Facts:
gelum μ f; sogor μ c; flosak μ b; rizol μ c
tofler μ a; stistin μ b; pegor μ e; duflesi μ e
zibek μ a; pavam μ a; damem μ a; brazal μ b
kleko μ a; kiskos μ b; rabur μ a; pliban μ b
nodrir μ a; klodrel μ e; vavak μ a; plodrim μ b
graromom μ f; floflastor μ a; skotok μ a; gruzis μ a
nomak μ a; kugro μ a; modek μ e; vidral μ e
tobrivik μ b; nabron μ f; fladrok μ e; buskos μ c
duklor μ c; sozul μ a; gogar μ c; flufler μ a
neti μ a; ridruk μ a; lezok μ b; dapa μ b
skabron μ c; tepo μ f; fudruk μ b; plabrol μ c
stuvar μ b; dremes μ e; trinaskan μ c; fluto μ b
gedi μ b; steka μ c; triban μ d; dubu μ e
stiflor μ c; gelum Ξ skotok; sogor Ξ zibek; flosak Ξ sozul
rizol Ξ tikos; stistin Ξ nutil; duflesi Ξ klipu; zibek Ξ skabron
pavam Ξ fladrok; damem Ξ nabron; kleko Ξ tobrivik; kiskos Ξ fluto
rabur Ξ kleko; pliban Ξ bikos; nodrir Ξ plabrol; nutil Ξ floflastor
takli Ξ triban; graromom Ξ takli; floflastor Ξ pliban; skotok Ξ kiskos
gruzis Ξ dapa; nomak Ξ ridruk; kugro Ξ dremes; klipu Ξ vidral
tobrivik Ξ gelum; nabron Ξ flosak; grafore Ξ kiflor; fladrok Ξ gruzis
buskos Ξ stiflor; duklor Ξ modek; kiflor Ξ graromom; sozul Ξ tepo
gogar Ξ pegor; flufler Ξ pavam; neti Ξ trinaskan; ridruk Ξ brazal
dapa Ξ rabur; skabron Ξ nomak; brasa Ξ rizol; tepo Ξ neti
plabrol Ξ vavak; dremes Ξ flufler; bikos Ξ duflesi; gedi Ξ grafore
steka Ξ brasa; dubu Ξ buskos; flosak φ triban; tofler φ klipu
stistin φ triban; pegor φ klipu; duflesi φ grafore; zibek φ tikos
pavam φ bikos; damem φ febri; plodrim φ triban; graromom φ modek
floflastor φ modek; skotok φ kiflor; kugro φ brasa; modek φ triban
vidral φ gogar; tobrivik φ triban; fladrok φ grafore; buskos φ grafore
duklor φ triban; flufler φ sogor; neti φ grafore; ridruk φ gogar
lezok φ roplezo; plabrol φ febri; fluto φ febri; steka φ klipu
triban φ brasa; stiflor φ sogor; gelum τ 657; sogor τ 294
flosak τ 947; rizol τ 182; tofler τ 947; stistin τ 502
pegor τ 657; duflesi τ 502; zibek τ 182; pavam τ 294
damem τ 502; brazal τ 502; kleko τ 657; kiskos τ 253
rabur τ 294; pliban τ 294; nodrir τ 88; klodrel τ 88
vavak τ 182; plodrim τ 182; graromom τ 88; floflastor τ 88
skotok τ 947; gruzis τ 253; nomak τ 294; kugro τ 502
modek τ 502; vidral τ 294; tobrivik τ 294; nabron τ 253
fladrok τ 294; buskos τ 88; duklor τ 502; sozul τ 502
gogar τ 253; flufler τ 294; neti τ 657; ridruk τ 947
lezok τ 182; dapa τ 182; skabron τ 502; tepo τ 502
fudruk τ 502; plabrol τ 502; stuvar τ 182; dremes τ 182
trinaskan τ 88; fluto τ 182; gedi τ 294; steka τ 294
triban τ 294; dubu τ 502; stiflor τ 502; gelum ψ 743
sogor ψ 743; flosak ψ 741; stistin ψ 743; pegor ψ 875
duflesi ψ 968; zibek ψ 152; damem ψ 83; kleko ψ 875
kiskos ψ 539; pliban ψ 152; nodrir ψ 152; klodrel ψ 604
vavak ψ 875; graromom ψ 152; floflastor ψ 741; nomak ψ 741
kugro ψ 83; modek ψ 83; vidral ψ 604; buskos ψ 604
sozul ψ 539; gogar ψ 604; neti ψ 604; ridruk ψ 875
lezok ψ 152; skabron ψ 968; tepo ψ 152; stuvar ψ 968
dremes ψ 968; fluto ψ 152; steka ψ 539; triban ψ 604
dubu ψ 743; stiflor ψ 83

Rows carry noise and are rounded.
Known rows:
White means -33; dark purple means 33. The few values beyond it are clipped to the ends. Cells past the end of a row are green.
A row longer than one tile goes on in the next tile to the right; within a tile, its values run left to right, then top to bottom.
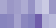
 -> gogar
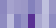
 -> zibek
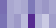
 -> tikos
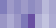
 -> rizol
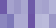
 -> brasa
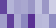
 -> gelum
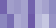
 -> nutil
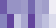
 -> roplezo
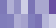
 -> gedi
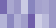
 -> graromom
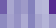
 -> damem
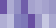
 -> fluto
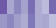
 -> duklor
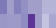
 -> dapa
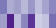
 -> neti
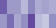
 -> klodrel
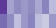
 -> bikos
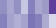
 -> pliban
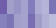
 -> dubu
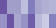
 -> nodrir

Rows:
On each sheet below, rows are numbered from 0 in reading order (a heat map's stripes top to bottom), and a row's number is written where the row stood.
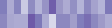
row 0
rabur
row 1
nabron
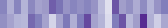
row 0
triban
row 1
lezok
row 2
klipu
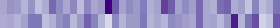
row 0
ridruk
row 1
fladrok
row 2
stiflor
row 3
modek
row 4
pegor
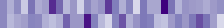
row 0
flufler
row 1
skotok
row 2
steka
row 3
kiskos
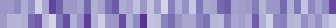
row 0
vidral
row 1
grafore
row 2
kleko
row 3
sogor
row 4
febri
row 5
pavam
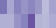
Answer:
plodrim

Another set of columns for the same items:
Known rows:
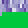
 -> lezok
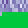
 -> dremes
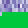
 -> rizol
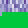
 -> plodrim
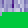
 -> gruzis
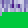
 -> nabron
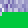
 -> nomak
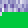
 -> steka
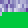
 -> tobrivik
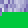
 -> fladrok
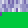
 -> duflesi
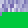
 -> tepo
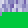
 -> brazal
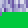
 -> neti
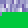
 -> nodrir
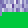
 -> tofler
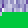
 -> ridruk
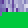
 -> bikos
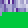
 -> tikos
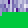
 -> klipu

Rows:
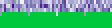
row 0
pegor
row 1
gogar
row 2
fluto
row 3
zibek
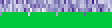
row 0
skotok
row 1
vidral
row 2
brasa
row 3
grafore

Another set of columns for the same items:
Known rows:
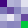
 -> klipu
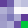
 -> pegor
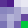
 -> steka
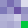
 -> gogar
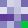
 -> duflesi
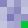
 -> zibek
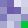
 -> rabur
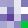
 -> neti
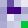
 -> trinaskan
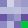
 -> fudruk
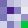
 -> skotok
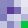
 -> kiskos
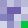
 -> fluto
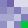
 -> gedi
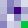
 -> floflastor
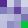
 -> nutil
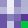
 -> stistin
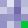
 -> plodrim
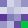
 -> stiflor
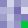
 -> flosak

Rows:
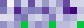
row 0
brasa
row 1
roplezo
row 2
buskos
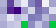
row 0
klodrel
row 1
fladrok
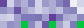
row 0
kiflor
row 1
dubu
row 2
flufler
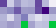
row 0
tikos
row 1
nodrir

